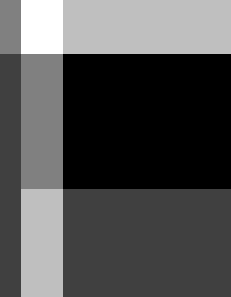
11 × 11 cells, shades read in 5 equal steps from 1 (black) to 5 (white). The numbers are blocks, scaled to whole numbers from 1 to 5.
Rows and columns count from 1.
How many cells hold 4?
24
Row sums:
45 45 16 16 16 16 16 26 26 26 26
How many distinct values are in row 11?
2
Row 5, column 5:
1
